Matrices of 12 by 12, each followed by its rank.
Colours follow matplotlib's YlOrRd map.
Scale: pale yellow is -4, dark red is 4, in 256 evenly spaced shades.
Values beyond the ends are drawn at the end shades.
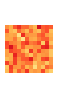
full rank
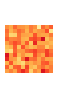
full rank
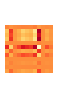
one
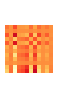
one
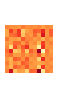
two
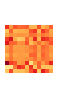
two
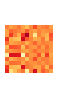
two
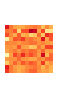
two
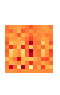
two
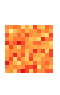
full rank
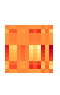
one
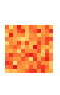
full rank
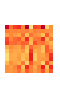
two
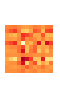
two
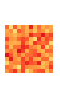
full rank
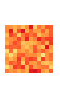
full rank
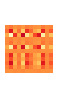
one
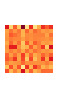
two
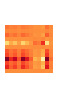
one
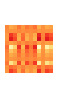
one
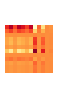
one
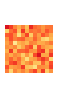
full rank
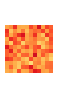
full rank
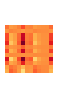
one
